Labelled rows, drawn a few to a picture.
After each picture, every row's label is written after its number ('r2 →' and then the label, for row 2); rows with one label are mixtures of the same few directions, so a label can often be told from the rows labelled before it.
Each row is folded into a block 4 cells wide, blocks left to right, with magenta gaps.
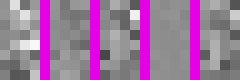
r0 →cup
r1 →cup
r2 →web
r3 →web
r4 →web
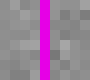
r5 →cup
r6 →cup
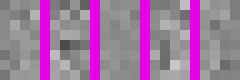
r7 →web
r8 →cup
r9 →web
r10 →web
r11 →web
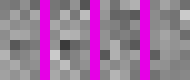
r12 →cup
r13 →cup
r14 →cup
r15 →web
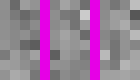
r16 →cup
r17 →web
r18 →web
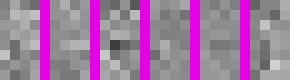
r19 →cup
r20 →cup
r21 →cup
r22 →cup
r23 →cup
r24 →web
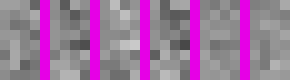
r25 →web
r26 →cup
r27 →cup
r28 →cup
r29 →cup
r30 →web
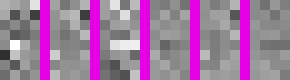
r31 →cup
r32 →web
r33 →cup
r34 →cup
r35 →web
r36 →cup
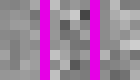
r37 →web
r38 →web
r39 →cup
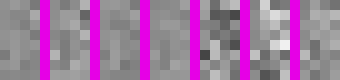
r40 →web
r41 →web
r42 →web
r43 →web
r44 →cup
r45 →cup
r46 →cup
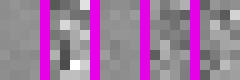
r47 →cup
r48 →web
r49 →cup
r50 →cup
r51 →web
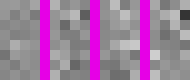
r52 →cup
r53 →web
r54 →cup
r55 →web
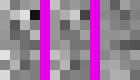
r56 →web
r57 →web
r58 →cup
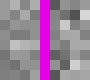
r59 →cup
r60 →web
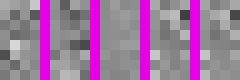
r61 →cup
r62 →cup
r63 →cup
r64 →web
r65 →web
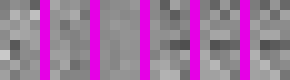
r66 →cup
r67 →web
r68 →web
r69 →cup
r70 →cup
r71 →cup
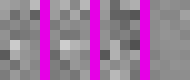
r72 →cup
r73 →cup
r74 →cup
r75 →web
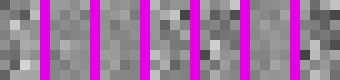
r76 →web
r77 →cup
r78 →web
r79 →web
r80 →cup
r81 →web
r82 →cup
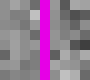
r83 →web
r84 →cup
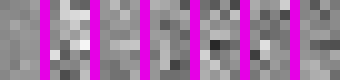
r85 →web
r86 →cup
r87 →cup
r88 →web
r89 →cup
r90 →cup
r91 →cup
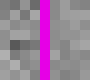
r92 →cup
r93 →cup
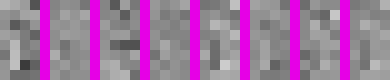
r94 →web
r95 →cup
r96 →cup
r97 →cup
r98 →web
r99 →web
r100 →web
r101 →web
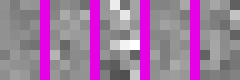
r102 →cup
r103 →cup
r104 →cup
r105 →web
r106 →web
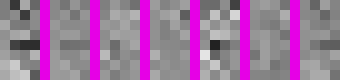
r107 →cup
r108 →cup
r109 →cup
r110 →web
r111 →cup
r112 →web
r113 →cup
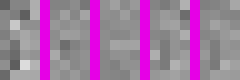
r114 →web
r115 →cup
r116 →cup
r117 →web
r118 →web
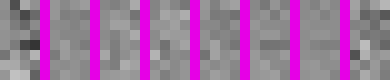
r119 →cup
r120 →cup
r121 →web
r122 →cup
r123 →cup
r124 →cup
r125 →cup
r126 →cup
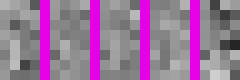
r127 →web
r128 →cup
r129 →web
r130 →web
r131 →cup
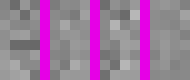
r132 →cup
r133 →web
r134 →web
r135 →web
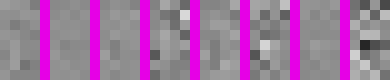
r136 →web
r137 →cup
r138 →cup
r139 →web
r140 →web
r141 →cup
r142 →cup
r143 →cup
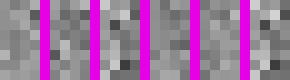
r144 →web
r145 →cup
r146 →web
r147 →cup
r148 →web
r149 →web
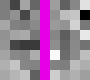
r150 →cup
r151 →web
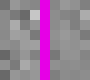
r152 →web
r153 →web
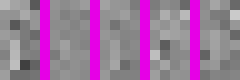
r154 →web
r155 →cup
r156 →web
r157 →cup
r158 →web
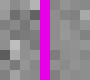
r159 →cup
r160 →web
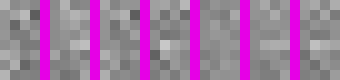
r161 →web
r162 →cup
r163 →web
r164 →cup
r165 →web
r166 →cup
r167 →cup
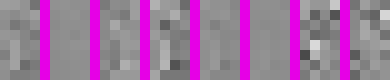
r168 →web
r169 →cup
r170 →web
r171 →web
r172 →web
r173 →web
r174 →cup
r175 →web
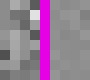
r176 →web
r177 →web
